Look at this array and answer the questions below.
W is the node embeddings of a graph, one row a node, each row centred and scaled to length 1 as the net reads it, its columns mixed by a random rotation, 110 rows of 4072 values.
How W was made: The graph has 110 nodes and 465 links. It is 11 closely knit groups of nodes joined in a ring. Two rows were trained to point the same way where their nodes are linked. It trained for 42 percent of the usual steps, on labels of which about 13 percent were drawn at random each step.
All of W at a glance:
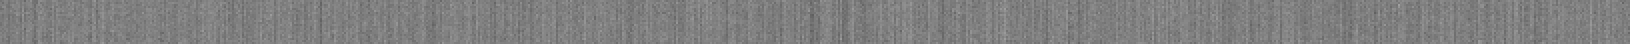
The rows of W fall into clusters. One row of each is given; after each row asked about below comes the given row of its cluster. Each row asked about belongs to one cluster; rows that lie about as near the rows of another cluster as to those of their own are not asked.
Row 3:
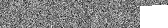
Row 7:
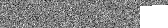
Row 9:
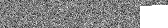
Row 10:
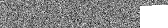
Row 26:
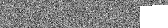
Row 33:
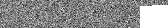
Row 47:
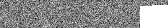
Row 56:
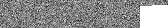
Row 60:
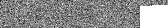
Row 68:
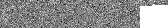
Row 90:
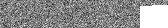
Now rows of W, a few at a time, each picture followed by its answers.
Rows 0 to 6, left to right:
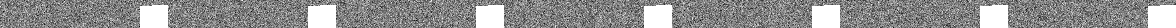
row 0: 10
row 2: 56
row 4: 90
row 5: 68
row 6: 7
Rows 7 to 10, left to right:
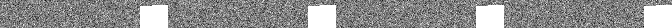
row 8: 56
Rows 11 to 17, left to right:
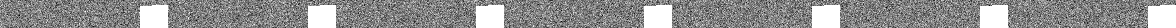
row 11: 47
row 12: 90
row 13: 68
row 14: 33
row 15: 90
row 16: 90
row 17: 3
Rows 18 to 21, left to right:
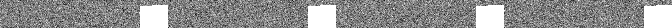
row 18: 47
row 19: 60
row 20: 68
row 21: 60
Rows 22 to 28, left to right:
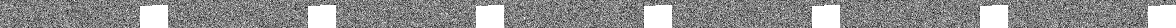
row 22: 26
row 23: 7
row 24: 47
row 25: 90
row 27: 9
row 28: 47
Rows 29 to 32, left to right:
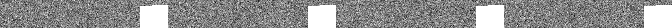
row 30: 90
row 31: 33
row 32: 90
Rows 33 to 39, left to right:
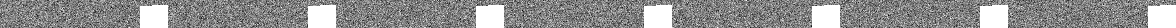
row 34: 10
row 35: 7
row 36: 47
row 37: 26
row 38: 26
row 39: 68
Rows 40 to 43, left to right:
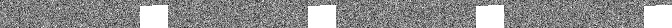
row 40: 47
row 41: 56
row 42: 26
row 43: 9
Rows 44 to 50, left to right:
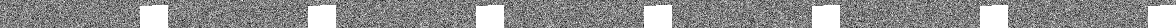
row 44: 10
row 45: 26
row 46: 9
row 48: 9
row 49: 56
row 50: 26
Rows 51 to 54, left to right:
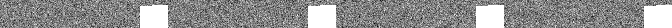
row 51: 7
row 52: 60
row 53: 9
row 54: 3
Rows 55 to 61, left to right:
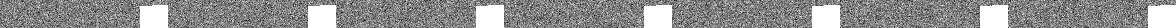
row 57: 90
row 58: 7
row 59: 9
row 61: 60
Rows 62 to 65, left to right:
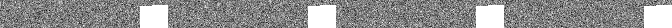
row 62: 26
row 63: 33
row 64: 47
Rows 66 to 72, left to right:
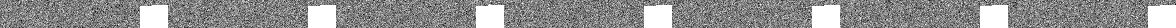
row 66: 33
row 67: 56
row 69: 90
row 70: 26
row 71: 90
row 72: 56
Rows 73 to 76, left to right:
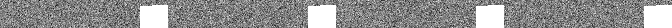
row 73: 47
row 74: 68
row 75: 33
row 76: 10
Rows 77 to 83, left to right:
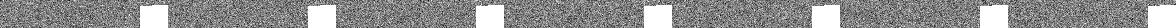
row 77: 60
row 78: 10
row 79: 68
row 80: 68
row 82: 3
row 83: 7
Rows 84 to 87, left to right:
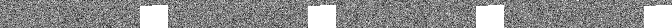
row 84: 68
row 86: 3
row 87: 26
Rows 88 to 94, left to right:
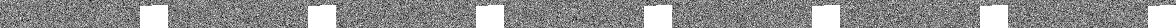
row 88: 90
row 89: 3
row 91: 3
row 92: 90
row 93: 68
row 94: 7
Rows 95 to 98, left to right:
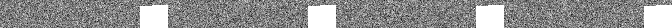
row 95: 26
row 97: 68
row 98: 26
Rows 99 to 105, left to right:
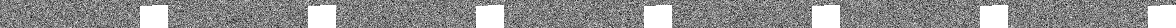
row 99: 7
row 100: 68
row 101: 10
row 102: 9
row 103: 68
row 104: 3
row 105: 10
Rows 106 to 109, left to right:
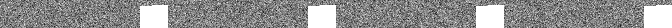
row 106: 10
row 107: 33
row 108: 9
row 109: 26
